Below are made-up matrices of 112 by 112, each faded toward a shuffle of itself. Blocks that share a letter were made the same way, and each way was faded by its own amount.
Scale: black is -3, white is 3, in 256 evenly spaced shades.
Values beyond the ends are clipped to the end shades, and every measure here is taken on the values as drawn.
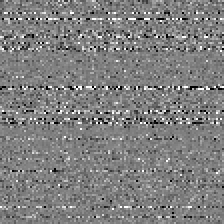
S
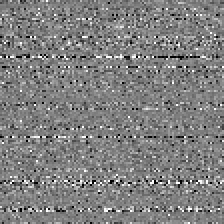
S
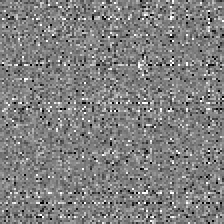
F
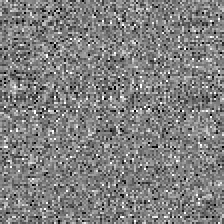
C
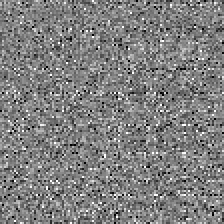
C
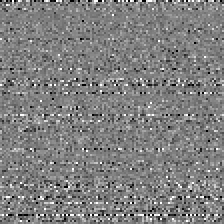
S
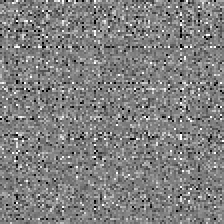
F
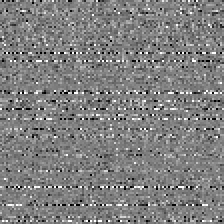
S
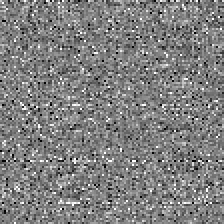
C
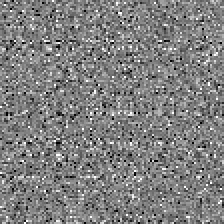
C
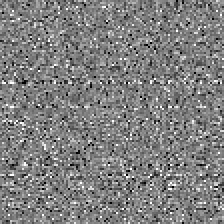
C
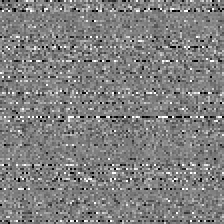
S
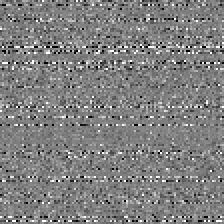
S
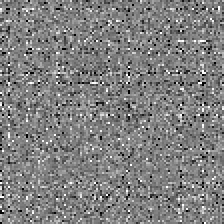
F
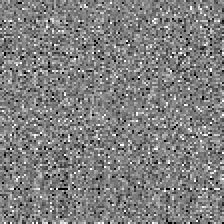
C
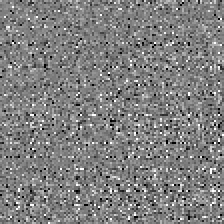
F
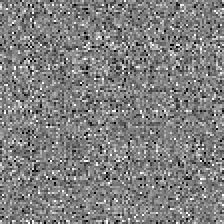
C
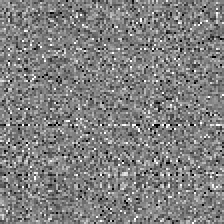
C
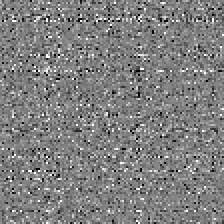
F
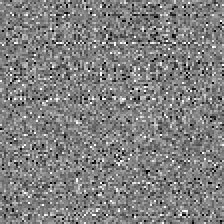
C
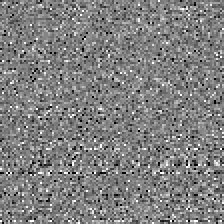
C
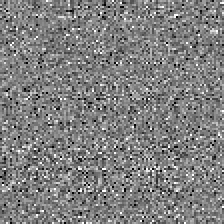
C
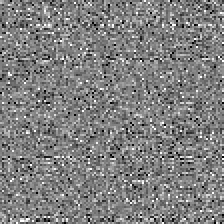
C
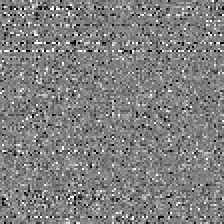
F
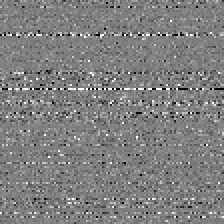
S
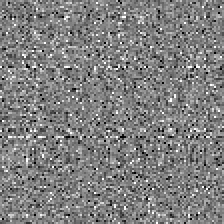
C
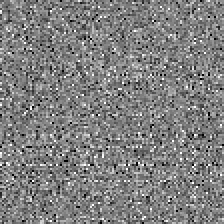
C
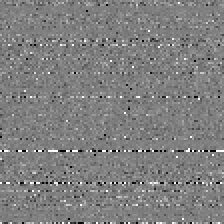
S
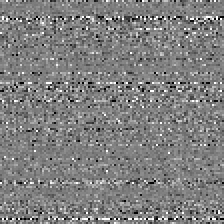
S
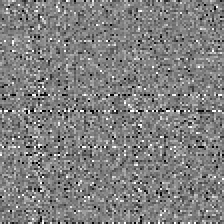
F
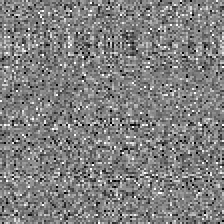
C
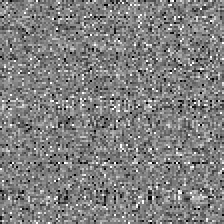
C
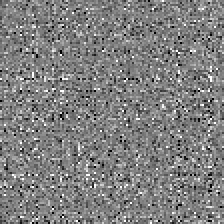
F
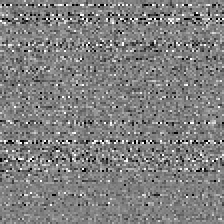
S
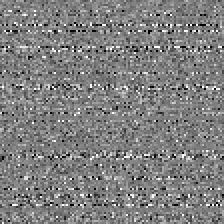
S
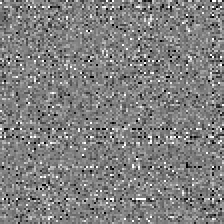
F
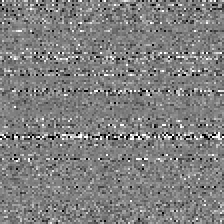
S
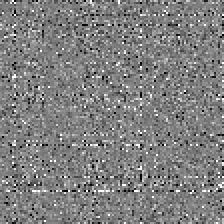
F
